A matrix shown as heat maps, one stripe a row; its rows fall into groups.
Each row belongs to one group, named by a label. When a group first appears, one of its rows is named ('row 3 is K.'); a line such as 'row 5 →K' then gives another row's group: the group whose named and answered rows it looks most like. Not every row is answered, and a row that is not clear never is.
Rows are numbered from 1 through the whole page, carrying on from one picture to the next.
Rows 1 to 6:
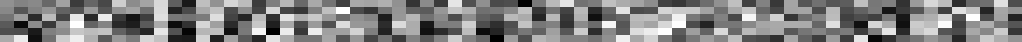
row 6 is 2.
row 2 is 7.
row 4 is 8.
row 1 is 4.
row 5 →8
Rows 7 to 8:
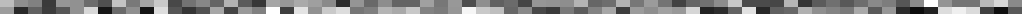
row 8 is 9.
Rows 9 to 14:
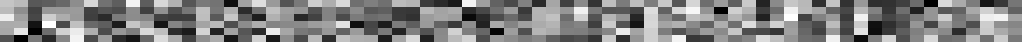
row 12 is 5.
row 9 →9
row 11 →2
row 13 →2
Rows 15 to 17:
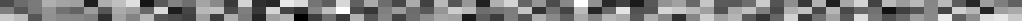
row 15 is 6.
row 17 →2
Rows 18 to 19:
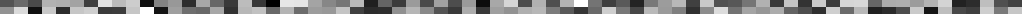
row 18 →6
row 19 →5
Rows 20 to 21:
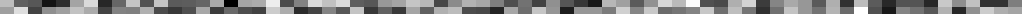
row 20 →9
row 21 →2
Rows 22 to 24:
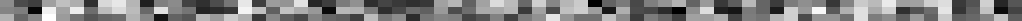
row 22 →6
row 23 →6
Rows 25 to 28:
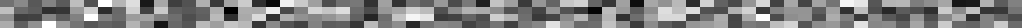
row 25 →6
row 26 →9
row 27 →5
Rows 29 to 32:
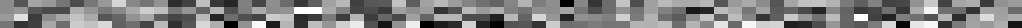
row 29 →7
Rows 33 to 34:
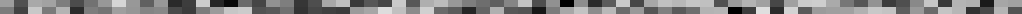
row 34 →4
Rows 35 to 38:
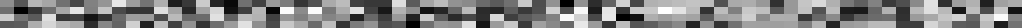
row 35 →7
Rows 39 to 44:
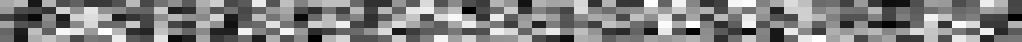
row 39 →5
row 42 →9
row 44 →7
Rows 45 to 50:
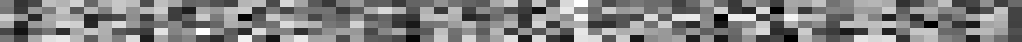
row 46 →4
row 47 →2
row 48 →6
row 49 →8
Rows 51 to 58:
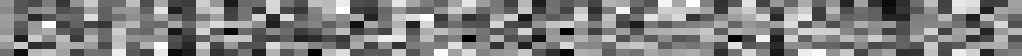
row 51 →9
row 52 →7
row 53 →5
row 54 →4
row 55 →7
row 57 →2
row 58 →7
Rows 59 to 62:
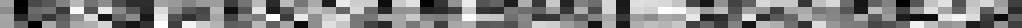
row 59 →8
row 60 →8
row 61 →9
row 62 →8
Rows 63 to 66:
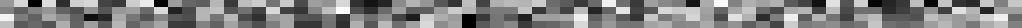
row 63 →5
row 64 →7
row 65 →2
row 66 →2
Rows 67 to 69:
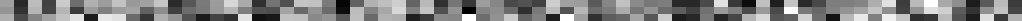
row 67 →4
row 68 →4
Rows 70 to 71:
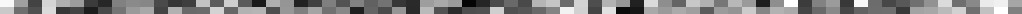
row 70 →2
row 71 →5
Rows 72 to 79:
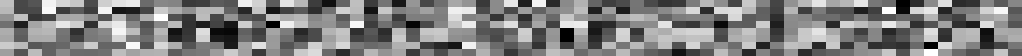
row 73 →8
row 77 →7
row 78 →9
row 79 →4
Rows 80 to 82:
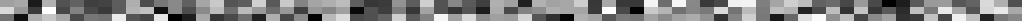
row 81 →5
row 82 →7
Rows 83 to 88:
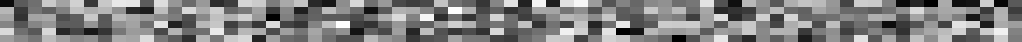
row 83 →6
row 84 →8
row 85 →4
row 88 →4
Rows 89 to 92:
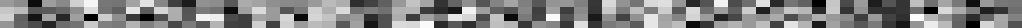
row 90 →9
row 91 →8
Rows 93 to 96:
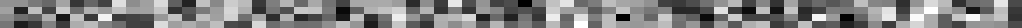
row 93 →4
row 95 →8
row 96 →8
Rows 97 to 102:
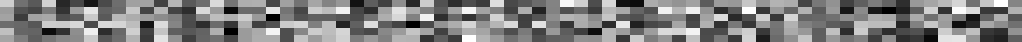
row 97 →5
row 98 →9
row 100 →6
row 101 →9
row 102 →9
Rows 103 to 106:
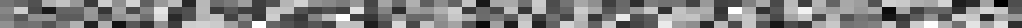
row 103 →6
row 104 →2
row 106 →8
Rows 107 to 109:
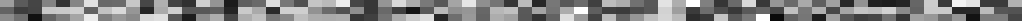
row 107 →9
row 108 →6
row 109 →5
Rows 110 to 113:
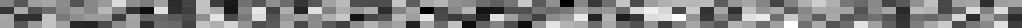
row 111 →8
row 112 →5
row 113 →4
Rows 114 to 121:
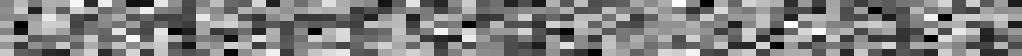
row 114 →8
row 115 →5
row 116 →7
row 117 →4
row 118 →7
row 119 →9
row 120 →4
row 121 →9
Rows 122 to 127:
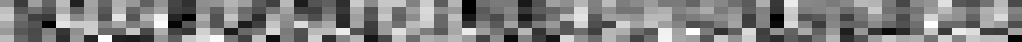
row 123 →2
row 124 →2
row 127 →8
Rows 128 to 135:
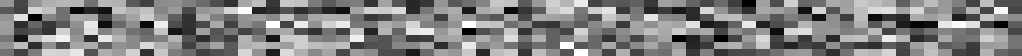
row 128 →6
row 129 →4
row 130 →5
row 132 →2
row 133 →6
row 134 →5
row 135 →6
